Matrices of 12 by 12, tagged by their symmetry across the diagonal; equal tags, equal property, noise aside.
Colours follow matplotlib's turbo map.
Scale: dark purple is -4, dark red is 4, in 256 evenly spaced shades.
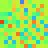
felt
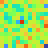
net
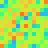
net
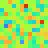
felt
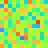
felt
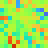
felt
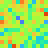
net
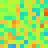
felt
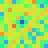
net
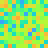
net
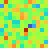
felt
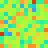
net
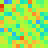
felt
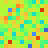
net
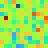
felt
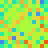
net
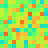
net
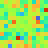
felt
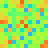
net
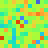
felt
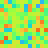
felt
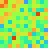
net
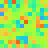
felt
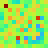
net
